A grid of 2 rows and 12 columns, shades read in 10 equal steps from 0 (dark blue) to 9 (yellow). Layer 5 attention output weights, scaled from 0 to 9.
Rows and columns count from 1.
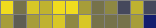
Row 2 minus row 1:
-3 -1 -2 0 -1 -4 2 0 -1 2 -1 -2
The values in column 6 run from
5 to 9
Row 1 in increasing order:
2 2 4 4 5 6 7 7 8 9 9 9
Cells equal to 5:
2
